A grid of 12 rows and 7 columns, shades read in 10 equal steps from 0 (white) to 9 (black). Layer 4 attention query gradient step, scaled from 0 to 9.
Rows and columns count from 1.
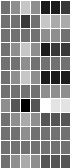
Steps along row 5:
same down up same same same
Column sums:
59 56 51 56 61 62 62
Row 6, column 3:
2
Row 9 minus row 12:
0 0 0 0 0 0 0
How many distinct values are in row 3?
2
